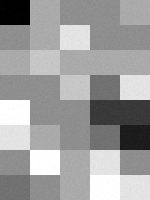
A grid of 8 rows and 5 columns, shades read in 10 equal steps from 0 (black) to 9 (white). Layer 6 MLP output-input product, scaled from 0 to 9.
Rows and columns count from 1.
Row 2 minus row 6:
-3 0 3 1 4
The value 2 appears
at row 5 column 4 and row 5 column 5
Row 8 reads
4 5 6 9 8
